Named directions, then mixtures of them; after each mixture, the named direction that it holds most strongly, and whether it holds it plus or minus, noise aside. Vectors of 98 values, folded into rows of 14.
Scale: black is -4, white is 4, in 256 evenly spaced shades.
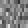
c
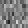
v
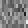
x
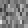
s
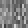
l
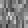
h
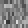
v, plus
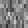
h, plus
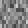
x, plus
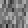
h, plus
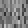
l, minus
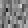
l, minus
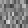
v, minus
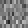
v, plus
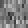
h, minus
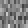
c, plus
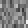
x, plus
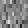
v, minus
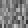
l, plus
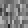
s, plus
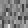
c, plus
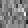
x, minus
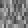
l, plus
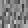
c, plus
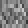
x, minus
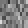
s, plus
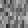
c, minus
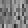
l, minus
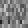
s, minus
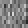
v, minus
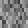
c, plus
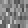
c, plus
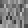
h, minus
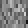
x, minus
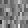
c, minus
